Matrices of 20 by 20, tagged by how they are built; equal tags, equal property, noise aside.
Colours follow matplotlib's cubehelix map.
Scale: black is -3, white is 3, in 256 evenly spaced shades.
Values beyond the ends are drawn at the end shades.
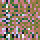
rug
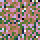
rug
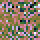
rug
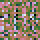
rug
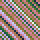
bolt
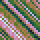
bolt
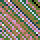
bolt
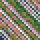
bolt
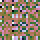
rug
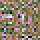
rug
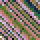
bolt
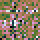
rug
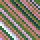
bolt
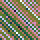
bolt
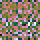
rug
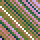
bolt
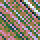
bolt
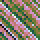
bolt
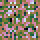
rug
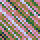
bolt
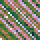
bolt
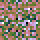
rug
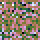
rug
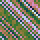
bolt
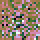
rug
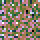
rug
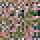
rug
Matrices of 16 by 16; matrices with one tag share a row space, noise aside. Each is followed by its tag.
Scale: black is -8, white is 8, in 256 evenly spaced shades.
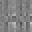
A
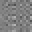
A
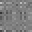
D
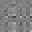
A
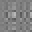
A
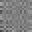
D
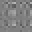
A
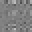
A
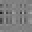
D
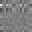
D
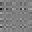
D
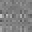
D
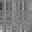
D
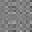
A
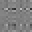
A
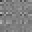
D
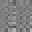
A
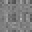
A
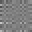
D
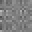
D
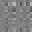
A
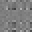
A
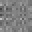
D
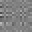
D
